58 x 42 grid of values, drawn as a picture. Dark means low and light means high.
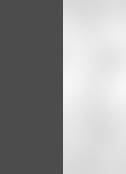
The table splits into one row of 2 panels. Panel 1,1: low, flat. Panel 1,2: very high, smooth, faint in contrast.
